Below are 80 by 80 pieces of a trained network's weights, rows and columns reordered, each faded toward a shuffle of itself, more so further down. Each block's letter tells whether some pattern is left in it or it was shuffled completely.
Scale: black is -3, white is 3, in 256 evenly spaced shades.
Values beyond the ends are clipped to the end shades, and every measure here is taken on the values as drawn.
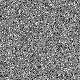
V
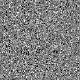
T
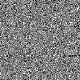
T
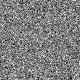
V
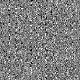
T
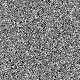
V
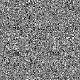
T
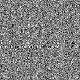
T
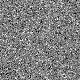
V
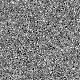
V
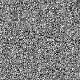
T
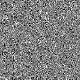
T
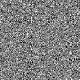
T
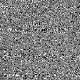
T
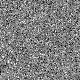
V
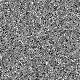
V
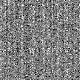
T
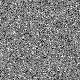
V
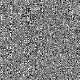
T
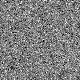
V
